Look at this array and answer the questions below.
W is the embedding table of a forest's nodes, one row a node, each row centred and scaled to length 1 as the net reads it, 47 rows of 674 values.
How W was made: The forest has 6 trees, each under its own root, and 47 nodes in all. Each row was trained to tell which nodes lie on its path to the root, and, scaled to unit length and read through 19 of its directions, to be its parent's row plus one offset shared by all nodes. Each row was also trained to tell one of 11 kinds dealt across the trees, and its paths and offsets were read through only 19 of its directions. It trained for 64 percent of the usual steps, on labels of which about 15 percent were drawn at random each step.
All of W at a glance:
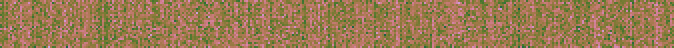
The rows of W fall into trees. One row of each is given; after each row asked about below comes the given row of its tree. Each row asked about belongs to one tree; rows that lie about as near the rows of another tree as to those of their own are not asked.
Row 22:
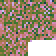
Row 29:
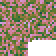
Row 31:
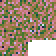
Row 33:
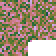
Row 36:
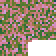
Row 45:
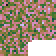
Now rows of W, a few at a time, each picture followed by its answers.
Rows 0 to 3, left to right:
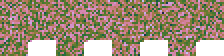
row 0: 36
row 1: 36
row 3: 33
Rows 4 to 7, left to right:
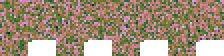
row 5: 31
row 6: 31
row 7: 45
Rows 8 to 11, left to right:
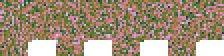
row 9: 31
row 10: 22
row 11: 31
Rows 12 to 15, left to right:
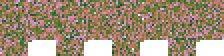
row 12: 45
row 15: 22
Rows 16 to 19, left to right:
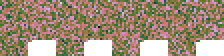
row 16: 45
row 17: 31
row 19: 45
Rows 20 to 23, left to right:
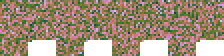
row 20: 22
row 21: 22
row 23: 31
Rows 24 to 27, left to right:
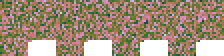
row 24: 29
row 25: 22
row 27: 31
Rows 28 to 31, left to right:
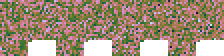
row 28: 45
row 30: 31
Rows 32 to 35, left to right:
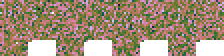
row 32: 31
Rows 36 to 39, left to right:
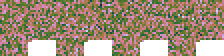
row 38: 36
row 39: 45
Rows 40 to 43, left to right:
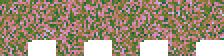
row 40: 45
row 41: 29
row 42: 45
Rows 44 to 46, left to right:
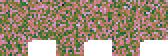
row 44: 36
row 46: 45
